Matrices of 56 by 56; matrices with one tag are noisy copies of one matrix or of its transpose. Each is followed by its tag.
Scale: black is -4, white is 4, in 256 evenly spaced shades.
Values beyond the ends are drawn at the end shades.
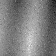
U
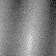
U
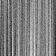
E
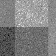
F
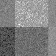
F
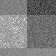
F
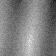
U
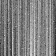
E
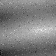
U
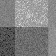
F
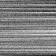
E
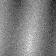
U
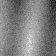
U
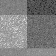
F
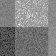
F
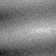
U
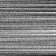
E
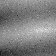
U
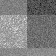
F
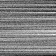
E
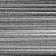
E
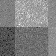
F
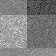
F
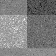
F
